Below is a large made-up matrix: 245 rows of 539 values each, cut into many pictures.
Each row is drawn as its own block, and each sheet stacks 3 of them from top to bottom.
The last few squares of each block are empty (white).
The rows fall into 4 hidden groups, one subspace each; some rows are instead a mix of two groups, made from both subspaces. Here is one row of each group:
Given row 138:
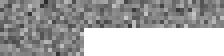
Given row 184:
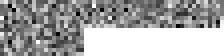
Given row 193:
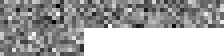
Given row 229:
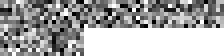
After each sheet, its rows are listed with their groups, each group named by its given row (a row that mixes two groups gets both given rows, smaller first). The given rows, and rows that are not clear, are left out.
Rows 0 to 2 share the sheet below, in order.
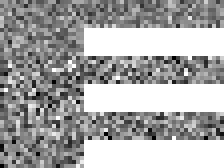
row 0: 184
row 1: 193
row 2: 138 and 193
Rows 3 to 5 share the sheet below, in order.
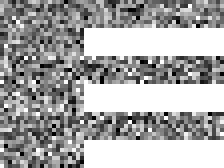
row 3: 229
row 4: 184
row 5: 193
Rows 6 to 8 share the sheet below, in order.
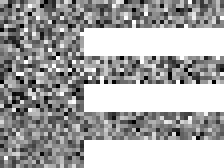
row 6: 138
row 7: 184
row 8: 229
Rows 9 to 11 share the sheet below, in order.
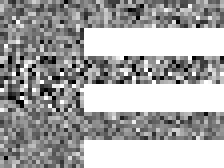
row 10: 138
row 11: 229
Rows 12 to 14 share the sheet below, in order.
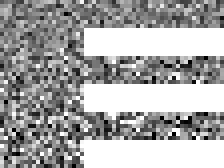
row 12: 184 and 229
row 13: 229
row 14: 229
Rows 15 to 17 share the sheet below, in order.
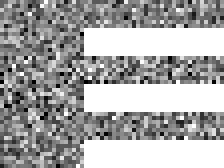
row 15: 138
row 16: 184
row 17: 138
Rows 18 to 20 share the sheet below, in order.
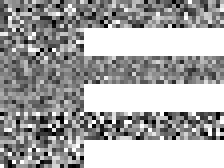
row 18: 193
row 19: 138
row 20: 184 and 193
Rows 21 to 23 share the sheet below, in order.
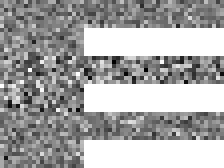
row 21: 184
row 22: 138
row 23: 229
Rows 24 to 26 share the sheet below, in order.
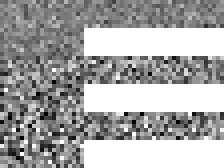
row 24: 138
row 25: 193
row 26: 138
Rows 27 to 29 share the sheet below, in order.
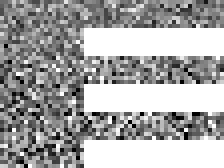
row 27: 229
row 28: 184
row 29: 138 and 193
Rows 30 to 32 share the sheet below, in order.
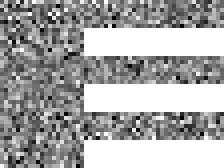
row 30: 184 and 193
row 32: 138 and 229
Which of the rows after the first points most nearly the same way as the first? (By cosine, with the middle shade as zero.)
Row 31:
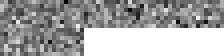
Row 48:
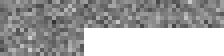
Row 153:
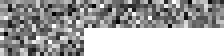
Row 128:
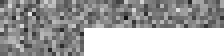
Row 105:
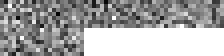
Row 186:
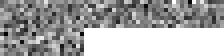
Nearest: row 48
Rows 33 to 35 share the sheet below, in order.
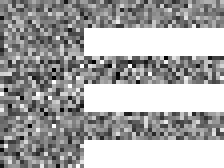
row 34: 193
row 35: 138 and 193
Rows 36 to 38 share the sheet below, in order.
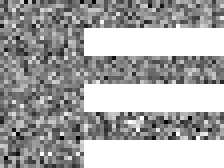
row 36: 184
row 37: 138
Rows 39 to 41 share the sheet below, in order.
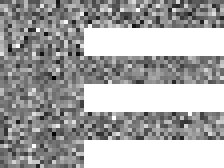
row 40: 193
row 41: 138 and 193
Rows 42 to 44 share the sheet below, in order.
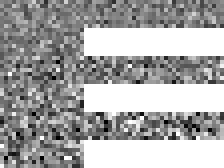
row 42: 138
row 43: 193
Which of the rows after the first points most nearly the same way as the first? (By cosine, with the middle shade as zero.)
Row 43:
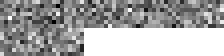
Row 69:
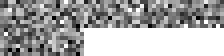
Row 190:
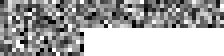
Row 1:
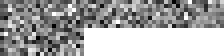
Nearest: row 190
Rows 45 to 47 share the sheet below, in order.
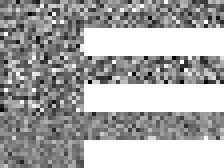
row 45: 193 and 229
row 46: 138 and 193
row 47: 138 and 184
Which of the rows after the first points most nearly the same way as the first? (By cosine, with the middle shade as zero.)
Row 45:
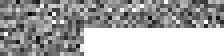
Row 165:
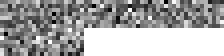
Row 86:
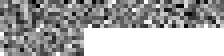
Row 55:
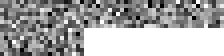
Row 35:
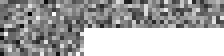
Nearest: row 35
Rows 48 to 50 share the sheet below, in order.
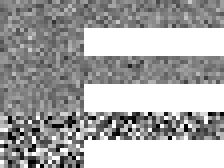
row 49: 229
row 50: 193
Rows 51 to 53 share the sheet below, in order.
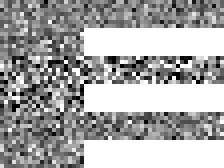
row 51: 138
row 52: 229
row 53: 193
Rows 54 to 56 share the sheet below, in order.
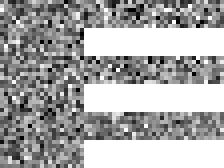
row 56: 138
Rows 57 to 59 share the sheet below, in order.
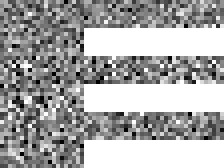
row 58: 138 and 184
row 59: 138
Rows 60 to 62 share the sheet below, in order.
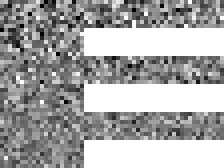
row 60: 138
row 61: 138 and 229
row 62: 229
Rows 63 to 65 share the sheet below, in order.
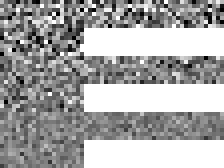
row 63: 193
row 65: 138
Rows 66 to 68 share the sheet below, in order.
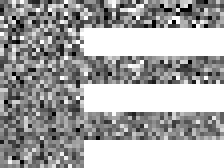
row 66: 229
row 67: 229
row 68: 138
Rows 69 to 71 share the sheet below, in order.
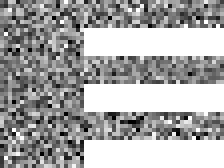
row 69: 229
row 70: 138 and 184
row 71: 229
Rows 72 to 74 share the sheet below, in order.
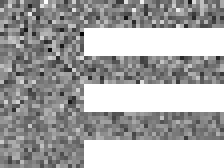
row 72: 138
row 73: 184 and 229
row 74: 138
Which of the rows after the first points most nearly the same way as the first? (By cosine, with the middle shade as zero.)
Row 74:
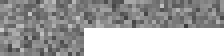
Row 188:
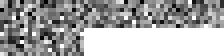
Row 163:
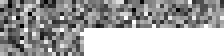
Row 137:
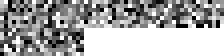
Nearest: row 137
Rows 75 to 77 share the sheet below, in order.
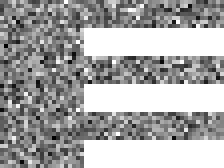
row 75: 229
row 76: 138
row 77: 138 and 193
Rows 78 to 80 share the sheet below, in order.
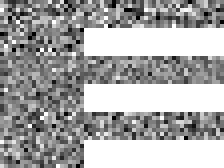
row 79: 193
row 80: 138
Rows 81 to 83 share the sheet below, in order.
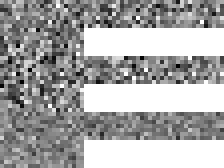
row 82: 138
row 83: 184
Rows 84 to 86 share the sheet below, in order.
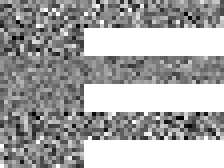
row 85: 229
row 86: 138 and 229
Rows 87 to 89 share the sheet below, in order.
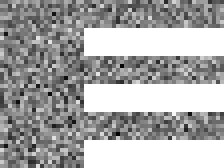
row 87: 193
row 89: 193
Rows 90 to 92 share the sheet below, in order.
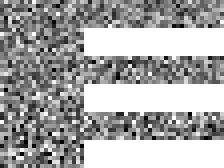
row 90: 184 and 193
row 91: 193
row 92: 138
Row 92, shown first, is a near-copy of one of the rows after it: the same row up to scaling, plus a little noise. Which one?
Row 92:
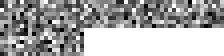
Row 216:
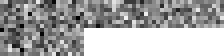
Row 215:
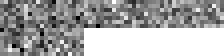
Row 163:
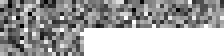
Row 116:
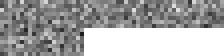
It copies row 116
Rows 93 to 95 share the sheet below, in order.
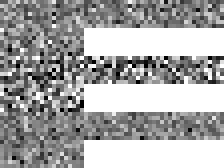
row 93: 138 and 193
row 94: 193
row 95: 138
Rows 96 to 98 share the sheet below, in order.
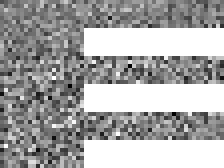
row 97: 193
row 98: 193
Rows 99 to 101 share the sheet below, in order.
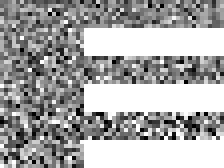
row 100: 138
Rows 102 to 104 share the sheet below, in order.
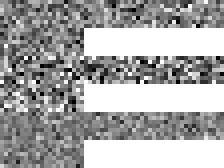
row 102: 229
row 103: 184
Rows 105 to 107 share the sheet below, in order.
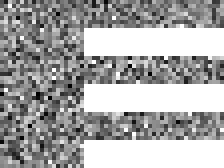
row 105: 184
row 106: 193
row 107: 138
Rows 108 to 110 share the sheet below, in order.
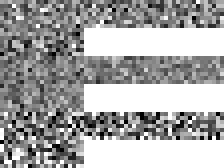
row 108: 138 and 184
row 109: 138
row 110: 184
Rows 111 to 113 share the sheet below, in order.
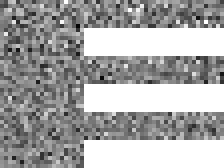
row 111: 229
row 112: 184
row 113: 138
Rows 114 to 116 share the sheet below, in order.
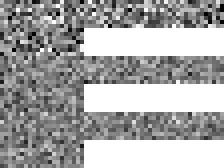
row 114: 193
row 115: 184
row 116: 138
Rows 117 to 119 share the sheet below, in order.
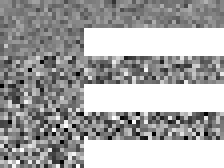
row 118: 138
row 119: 229
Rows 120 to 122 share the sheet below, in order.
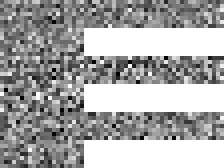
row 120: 193
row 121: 193
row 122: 184 and 193
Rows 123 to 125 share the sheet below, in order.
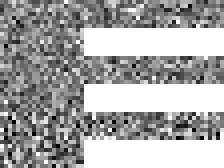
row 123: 229
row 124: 229
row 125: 184
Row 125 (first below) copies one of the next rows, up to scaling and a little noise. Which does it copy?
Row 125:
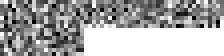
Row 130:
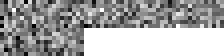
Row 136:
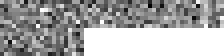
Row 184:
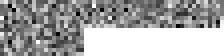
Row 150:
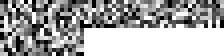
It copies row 184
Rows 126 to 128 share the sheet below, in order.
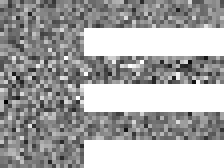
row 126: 138
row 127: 229
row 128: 138
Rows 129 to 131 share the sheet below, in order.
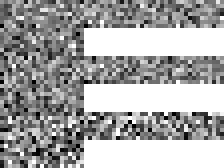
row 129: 184
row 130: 184
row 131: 193
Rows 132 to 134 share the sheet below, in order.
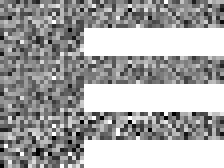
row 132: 193
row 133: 193
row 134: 193
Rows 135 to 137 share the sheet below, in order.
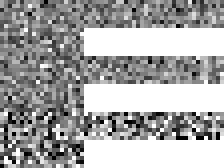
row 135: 138
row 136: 184
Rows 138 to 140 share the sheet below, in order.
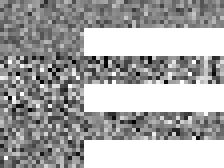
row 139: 184
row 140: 229
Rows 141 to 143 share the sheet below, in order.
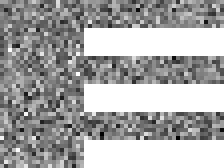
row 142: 138 and 193
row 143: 184
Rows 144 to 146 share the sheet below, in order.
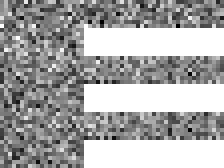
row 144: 184
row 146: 184
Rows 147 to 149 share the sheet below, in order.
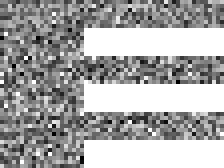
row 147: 193
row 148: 184
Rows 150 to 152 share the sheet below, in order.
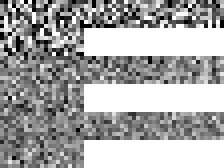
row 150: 184
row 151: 184
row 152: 138
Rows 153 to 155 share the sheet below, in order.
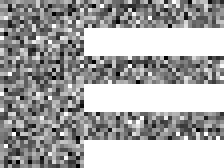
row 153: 193
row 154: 193
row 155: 229
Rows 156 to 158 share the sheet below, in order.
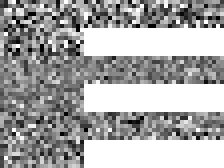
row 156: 229
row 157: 138
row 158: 229
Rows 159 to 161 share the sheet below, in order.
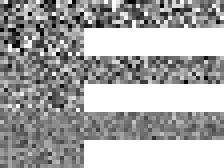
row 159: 138
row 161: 138
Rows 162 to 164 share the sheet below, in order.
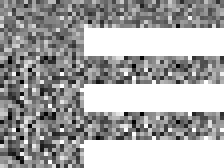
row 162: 184
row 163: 138
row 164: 138
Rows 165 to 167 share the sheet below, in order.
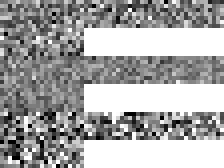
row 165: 193
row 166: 184
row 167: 138
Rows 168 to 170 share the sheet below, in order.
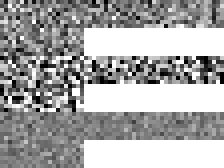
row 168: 184
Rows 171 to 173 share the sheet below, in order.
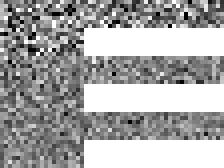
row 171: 193
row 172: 184
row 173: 229
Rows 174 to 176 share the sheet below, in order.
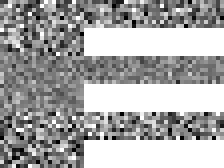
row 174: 138
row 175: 184
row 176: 184
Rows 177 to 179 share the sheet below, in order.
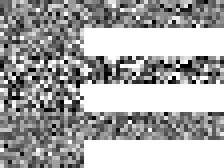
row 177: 229
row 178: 229
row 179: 193
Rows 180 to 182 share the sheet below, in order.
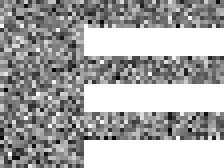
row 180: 184
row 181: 193
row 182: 184
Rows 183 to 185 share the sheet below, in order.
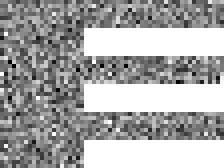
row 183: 193
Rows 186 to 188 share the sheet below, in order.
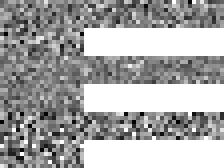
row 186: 138 and 193
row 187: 229
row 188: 138
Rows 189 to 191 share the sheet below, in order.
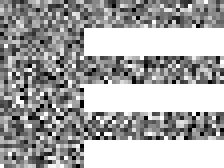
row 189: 229
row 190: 138 and 193
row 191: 138 and 184
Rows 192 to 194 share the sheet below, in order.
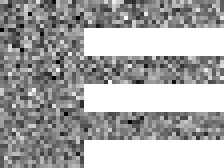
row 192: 138
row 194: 229
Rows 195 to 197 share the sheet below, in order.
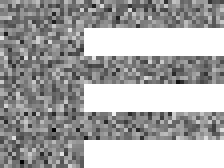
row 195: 193
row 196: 184
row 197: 138 and 184
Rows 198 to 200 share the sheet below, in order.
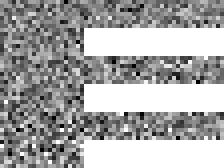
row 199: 229
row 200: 138 and 184
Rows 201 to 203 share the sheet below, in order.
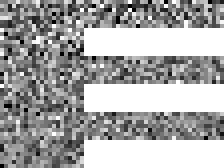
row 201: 193
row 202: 138 and 184
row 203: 138 and 193
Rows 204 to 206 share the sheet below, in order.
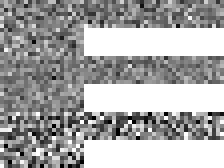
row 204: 184
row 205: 193
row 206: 193
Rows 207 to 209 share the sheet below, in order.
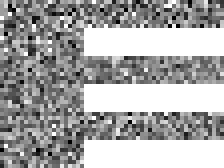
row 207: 184 and 193
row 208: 138
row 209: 193
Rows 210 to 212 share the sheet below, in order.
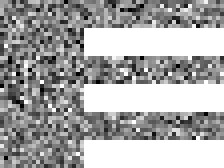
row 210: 229
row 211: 138
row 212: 229
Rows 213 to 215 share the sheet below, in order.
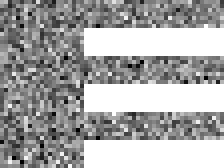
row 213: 138
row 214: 229
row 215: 138
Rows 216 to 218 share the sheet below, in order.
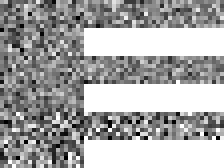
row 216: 138
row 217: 184
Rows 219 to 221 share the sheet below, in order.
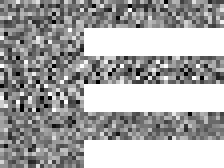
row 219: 193
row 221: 193
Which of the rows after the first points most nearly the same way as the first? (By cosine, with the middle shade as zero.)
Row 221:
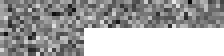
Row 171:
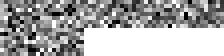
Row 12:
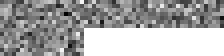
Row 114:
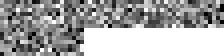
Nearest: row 171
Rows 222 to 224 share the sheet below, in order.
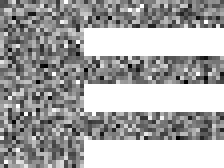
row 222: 229
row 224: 184
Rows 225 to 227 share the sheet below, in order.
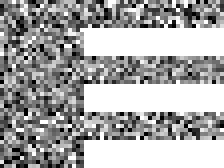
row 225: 138 and 229
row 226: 184
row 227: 184
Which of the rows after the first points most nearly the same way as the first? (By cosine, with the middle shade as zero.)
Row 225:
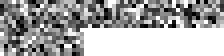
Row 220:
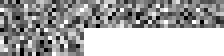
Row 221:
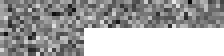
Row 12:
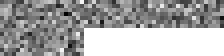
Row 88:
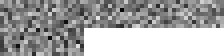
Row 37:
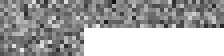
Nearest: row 220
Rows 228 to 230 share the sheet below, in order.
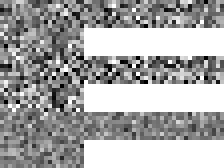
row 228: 229
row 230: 138
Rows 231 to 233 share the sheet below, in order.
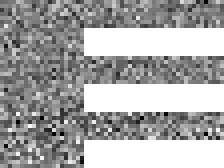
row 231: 184 and 229
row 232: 193
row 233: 193 and 229
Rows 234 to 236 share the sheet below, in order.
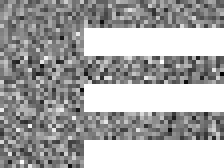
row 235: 138 and 184
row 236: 138 and 184
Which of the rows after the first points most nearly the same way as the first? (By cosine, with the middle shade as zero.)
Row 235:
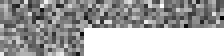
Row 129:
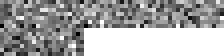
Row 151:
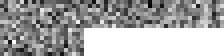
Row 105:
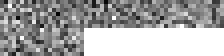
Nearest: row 105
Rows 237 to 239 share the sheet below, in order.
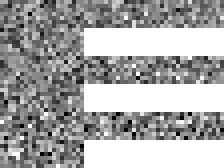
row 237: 138
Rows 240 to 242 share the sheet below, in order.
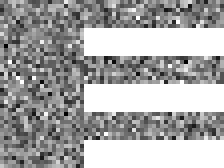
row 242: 138
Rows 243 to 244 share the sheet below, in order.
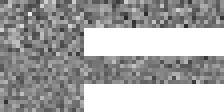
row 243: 138
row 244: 229
